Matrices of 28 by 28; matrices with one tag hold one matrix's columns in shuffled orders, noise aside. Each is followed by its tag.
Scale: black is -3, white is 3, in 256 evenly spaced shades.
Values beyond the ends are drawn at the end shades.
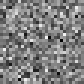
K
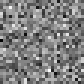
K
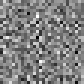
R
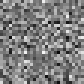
R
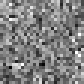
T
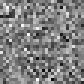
K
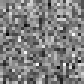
T
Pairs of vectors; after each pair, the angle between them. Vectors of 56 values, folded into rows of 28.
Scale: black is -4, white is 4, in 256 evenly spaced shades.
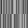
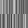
partly aligned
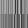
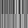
nearly opposite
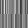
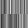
orthogonal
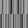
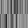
orthogonal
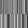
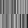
partly aligned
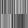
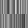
partly aligned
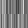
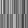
orthogonal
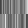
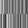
partly opposed
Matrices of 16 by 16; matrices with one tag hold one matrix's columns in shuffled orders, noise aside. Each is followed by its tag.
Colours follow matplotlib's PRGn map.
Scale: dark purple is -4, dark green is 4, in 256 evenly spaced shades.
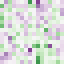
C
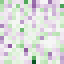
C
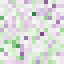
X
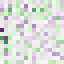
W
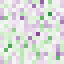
X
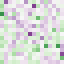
X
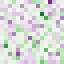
X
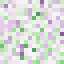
X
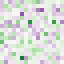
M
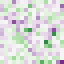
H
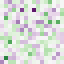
M
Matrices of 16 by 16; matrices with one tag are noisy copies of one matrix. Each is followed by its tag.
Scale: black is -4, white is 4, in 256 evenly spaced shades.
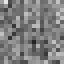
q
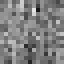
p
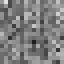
q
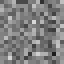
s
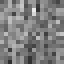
p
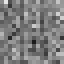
q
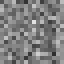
s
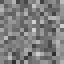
s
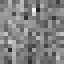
p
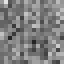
q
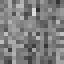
p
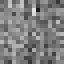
p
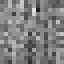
p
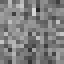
p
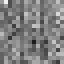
q
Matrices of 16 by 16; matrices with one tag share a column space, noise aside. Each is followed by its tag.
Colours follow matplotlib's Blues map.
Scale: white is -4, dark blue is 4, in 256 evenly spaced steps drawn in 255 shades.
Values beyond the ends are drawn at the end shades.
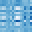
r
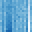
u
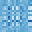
r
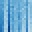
u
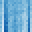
u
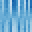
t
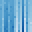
u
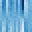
t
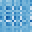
r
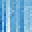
u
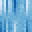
t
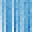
u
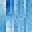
t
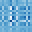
r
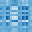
r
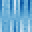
t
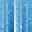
u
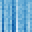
u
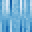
t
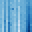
u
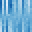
t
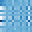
r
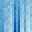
u
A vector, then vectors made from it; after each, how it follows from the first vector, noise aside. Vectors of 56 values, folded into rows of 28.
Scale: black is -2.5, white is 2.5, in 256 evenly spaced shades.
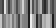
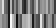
wrapped around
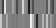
partly zeroed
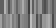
shrunk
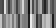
copied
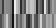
wrapped around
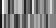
wrapped around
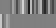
partly zeroed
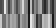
copied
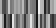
wrapped around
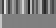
partly zeroed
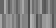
shrunk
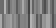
shrunk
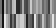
wrapped around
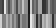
copied
